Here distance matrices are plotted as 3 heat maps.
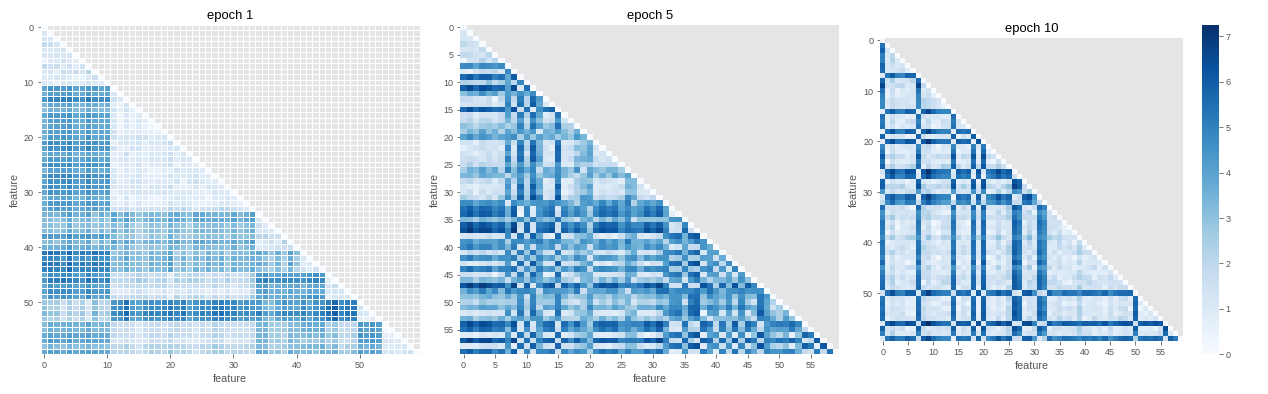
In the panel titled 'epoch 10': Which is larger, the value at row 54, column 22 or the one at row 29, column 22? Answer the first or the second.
the second
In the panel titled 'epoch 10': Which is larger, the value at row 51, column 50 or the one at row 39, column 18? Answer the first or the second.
the first
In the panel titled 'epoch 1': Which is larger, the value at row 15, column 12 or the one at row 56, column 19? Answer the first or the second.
the second
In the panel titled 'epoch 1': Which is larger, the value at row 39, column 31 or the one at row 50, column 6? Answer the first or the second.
the first
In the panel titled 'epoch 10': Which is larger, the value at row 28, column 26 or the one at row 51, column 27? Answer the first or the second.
the first
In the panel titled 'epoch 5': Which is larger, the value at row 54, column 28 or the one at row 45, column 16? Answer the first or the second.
the first
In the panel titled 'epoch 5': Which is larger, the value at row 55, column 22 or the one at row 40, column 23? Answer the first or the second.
the first
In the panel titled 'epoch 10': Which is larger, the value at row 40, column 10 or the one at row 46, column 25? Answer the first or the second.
the second
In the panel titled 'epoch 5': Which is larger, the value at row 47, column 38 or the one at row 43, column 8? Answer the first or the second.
the first
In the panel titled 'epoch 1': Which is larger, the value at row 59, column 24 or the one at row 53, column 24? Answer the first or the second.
the second
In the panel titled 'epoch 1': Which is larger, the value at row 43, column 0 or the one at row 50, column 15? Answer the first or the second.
the first
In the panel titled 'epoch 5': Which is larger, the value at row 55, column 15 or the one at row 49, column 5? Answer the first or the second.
the second
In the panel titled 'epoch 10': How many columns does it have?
60
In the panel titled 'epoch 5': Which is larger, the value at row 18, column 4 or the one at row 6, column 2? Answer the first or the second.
the first
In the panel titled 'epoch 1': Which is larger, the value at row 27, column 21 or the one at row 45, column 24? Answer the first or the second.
the second
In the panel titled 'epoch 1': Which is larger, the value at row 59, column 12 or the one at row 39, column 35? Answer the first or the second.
the first
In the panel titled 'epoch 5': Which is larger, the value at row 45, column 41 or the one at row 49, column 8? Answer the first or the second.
the second
